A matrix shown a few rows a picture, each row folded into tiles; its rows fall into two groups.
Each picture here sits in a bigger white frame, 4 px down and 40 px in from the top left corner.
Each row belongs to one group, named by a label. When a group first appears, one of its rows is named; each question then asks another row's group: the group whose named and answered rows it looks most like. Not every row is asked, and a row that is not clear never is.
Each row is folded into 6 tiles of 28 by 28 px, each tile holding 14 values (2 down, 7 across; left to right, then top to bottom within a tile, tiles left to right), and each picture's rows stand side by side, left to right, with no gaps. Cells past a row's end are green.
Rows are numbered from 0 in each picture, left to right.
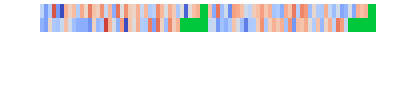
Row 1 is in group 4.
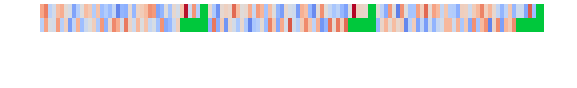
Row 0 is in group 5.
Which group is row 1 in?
4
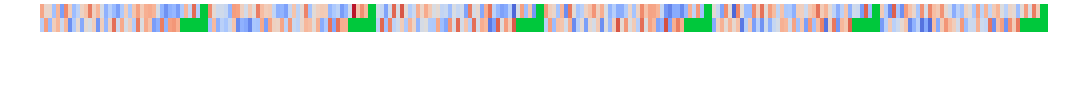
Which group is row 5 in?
4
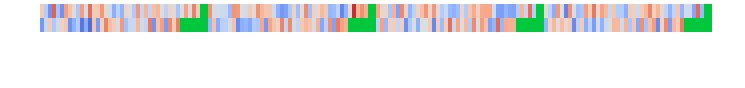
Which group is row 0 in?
4
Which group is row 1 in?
4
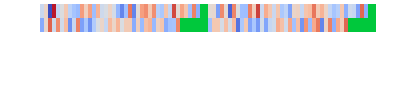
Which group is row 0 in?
5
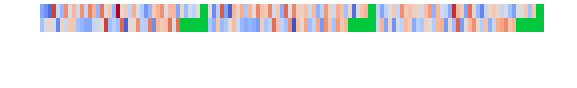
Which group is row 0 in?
4
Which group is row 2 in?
4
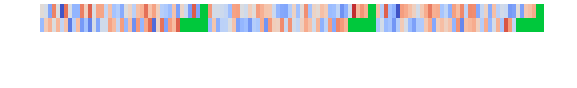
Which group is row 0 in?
5
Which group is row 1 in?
4
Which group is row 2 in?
4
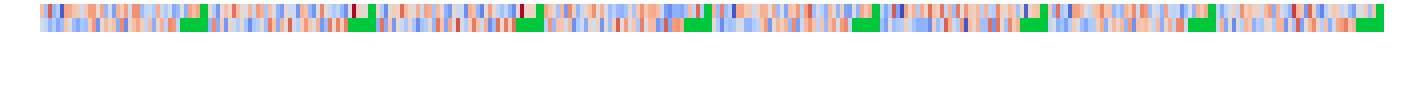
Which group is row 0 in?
4
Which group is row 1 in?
4
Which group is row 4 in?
4
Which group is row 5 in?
4
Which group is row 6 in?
4
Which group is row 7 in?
4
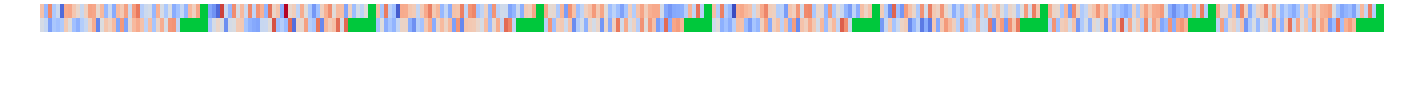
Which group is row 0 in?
4
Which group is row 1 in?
4
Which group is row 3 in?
5
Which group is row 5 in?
4
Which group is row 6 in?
5
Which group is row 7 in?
5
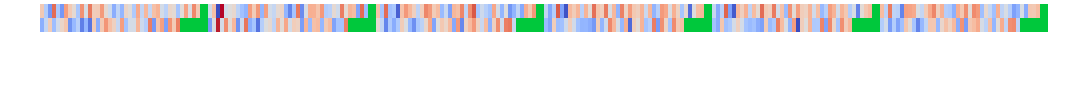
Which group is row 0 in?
4
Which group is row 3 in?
4
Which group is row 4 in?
4
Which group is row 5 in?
4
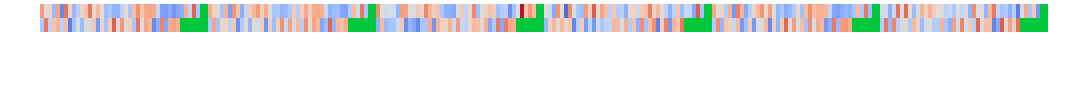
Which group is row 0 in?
5
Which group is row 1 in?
5
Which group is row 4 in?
5
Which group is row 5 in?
5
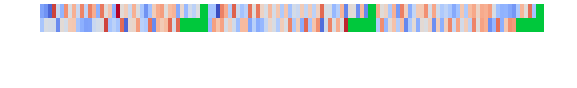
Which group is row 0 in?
4
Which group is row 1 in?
5
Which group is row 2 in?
5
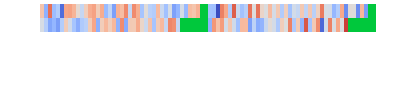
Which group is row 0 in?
4
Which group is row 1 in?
5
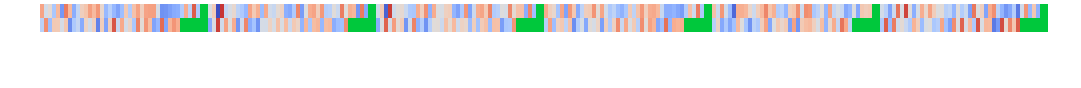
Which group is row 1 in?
5
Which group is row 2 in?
5
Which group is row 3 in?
5
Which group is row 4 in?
4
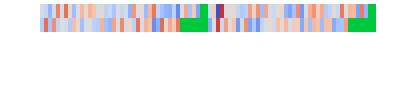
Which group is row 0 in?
5
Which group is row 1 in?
5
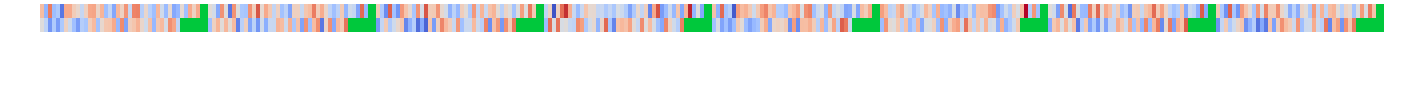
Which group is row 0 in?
4
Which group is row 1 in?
5
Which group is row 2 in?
4
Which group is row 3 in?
5
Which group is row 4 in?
4
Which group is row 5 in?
5
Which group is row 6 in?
5
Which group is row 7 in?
4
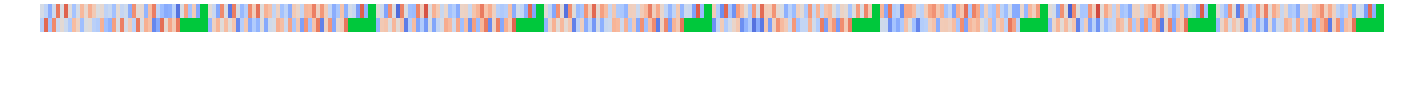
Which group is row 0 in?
5
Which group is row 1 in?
5
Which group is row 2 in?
5
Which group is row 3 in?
5
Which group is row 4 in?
4
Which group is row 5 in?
4
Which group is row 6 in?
5
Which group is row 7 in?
5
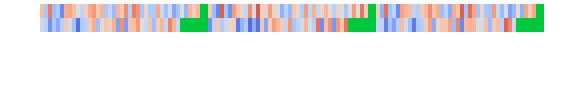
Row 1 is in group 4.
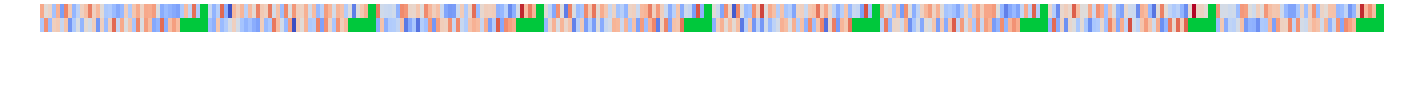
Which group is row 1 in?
4
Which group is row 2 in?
4
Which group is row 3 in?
5
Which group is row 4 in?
5
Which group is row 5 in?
5
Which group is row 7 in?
4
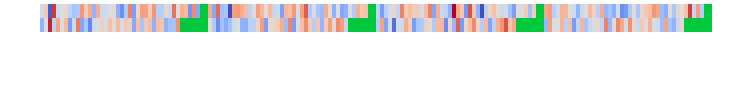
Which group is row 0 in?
5
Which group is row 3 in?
5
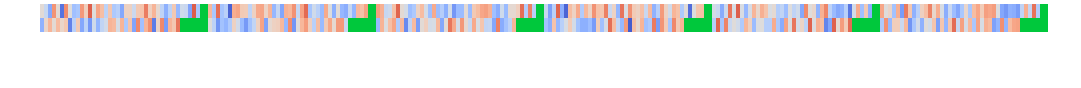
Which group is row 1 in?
4
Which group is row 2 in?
5
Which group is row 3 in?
4
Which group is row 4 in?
5
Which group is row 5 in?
5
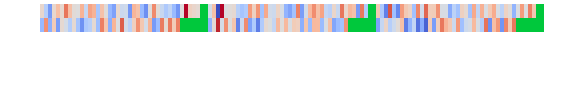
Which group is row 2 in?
4
